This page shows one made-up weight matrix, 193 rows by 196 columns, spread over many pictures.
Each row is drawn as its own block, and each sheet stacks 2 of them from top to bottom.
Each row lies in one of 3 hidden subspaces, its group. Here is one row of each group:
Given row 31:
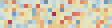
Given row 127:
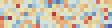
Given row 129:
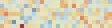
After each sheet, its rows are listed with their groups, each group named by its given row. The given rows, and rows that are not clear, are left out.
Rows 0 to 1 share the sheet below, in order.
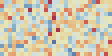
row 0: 127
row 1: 127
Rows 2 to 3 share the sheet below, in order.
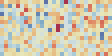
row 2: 127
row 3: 127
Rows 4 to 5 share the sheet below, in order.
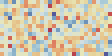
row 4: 127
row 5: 127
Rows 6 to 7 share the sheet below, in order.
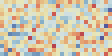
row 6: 129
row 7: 127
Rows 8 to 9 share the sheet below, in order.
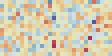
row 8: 127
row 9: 127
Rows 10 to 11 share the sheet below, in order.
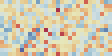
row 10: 129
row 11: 31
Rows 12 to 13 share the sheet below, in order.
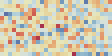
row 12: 129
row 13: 127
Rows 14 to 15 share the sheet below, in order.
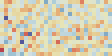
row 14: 31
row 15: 129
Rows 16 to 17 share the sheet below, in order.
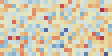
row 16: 31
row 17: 31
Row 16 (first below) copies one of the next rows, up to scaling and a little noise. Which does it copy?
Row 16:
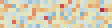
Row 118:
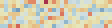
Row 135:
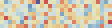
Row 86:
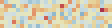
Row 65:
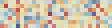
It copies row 86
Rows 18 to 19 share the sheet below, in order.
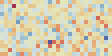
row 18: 127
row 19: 129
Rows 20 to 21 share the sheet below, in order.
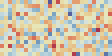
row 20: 127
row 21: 127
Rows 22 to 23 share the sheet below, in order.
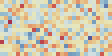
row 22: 127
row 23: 31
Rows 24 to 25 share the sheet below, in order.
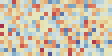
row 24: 129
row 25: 127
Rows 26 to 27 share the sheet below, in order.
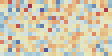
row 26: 129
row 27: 127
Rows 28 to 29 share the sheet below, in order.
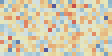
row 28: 31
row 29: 127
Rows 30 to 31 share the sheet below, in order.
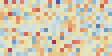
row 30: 127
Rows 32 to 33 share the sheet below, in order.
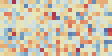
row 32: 127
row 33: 129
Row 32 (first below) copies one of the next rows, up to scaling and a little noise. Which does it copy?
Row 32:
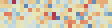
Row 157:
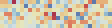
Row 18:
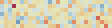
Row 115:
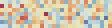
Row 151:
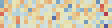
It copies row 157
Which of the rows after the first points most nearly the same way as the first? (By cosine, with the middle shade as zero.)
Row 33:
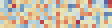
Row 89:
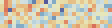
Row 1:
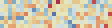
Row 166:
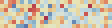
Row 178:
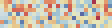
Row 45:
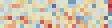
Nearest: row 45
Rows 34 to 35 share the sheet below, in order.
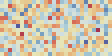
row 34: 129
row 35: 127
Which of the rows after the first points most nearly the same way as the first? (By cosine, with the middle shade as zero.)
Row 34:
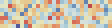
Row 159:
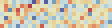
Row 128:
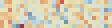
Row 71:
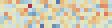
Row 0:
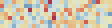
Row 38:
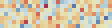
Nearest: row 38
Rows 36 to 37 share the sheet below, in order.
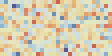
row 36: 127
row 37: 129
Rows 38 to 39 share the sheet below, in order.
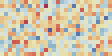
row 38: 129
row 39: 127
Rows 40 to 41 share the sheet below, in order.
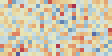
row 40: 129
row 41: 129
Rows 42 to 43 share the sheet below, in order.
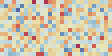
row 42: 31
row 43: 129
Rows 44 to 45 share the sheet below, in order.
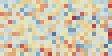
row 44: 129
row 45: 129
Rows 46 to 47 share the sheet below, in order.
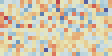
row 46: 129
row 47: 127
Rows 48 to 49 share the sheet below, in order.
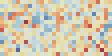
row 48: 127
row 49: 127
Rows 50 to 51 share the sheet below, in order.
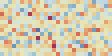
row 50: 129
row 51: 127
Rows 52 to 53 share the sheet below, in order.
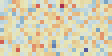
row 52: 31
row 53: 127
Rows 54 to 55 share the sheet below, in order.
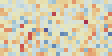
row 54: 129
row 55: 31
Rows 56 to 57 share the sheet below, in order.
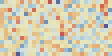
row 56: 127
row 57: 31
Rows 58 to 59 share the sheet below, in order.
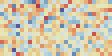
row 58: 31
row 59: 129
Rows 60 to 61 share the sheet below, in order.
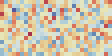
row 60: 31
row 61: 129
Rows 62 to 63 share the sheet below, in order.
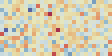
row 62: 31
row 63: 127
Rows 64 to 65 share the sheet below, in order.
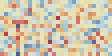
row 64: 129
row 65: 31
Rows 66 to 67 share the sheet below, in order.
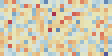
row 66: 31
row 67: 127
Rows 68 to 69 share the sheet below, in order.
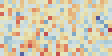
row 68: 127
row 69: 129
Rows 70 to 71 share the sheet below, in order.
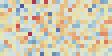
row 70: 31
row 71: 129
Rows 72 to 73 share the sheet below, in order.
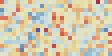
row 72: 127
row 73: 31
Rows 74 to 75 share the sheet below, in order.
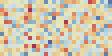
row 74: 31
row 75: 31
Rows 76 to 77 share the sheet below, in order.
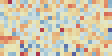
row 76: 129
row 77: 129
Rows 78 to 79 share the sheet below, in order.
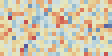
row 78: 127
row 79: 31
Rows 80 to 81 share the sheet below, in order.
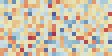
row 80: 127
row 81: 31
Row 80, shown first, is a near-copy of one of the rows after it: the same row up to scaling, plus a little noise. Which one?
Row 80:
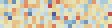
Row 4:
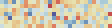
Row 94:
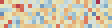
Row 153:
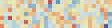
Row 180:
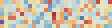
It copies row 4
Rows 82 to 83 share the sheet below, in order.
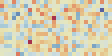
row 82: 127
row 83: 129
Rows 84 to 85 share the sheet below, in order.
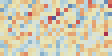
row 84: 129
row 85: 129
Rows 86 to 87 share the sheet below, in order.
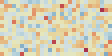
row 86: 31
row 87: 129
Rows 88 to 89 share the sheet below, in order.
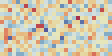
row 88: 129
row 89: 31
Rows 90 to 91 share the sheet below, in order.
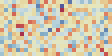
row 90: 31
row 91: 127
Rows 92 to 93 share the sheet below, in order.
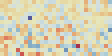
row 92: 129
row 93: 129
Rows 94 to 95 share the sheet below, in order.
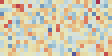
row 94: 127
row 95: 127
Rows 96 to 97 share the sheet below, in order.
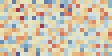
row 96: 31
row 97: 31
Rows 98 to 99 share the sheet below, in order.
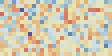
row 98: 31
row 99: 129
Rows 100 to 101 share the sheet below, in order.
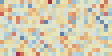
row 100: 127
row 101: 31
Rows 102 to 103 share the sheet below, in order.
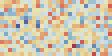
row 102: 31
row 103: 129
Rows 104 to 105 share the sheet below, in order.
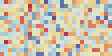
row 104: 31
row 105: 129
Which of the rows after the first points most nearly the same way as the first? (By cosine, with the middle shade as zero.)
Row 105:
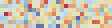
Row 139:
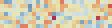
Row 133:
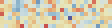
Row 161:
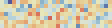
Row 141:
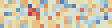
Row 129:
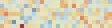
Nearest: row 129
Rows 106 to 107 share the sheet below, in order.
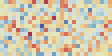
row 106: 31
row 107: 129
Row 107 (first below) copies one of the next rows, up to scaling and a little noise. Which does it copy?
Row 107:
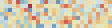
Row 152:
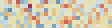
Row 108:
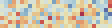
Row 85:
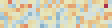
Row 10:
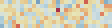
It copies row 152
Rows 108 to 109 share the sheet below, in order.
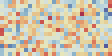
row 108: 129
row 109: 127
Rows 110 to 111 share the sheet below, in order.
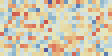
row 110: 127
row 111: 127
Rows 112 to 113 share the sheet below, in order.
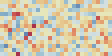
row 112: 127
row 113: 129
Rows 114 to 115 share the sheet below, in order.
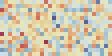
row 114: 127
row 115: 127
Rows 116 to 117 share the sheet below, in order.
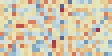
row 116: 31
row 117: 127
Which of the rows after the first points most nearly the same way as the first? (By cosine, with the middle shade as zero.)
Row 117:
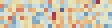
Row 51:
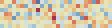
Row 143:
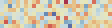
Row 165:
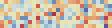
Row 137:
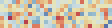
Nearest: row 51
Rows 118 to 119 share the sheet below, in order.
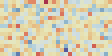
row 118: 31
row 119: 129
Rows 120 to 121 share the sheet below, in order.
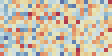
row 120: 129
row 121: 129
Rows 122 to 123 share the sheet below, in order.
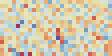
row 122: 129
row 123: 129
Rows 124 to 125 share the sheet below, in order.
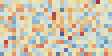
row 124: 127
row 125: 31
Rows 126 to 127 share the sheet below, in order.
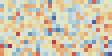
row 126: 127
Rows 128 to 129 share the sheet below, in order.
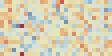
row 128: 129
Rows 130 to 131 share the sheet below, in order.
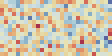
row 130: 129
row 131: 129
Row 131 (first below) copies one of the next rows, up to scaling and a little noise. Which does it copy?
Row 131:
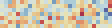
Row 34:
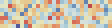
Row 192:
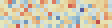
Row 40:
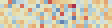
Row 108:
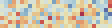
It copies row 108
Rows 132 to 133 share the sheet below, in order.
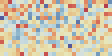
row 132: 129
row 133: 31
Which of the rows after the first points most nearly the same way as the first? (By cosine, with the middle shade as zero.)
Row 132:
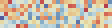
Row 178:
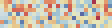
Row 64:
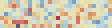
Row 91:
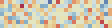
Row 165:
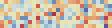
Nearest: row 178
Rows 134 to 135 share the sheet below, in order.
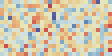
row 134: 127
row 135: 31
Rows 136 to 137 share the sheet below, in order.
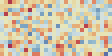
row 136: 31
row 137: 127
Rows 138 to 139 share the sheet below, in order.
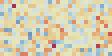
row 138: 127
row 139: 31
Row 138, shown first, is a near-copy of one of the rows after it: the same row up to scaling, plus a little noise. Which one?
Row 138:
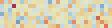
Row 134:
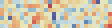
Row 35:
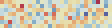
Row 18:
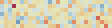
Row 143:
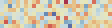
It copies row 18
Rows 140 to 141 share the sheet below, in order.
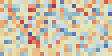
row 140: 31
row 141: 129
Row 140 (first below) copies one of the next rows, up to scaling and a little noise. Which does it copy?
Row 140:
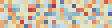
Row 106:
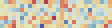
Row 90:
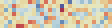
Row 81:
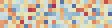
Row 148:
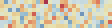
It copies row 81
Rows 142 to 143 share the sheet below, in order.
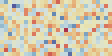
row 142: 127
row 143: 127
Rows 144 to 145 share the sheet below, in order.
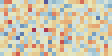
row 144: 31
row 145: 31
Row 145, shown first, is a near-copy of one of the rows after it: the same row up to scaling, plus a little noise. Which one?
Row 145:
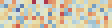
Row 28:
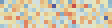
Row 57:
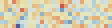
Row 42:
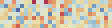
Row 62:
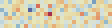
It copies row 42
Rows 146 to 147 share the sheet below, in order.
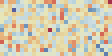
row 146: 31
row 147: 127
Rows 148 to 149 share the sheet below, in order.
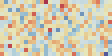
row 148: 31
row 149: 127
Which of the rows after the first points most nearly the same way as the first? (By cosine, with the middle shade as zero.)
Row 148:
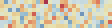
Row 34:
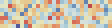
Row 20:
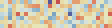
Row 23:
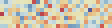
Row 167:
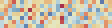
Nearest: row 23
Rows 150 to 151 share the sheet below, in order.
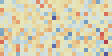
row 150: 127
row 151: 127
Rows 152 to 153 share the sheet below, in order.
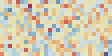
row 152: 129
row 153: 127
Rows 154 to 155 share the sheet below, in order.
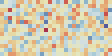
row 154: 127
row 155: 31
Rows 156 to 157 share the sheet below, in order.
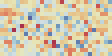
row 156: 129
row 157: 127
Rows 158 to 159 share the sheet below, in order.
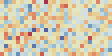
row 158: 31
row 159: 31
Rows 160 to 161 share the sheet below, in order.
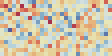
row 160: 31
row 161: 129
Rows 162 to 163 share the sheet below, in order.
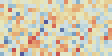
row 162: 127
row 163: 129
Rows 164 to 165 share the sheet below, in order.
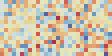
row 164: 127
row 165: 129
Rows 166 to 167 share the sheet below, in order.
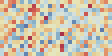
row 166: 31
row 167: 31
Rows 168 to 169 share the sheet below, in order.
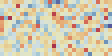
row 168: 127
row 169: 127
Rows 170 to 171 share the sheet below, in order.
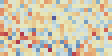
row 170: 127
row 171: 31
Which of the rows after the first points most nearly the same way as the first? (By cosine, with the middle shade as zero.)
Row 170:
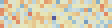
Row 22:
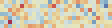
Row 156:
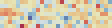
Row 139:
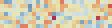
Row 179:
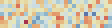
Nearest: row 156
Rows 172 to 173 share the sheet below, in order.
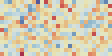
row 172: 31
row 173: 31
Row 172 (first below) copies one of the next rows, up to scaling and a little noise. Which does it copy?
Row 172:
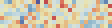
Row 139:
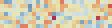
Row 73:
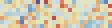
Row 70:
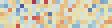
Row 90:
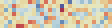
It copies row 73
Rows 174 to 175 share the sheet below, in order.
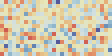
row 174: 127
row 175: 31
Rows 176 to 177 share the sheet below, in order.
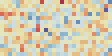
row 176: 129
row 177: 31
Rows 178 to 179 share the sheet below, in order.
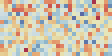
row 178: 129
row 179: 127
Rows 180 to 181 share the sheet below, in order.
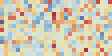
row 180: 127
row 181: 127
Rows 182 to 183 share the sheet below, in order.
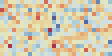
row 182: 127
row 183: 127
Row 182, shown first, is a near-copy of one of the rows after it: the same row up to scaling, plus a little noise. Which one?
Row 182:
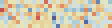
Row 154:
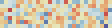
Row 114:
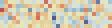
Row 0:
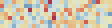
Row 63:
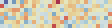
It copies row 114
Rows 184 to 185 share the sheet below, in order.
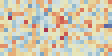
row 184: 127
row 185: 31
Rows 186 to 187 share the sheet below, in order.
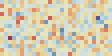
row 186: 127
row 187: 31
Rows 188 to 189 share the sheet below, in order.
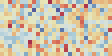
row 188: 129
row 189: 129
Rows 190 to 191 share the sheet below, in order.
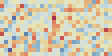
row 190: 127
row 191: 31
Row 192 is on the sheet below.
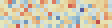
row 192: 129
